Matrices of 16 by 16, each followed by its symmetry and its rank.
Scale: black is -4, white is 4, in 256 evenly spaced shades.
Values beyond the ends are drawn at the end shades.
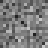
symmetric, full rank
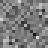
symmetric, full rank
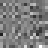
neither, rank three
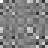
symmetric, rank three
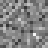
symmetric, full rank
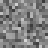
neither, full rank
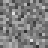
neither, full rank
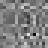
neither, rank three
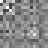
symmetric, rank three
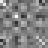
symmetric, rank three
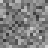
neither, full rank
